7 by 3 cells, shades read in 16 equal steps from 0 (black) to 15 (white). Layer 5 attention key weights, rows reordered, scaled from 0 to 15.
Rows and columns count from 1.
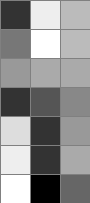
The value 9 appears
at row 3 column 1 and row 5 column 3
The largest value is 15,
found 2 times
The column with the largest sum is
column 3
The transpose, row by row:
3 7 9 3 13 14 15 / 14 15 10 5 3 3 0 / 11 11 10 8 9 10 6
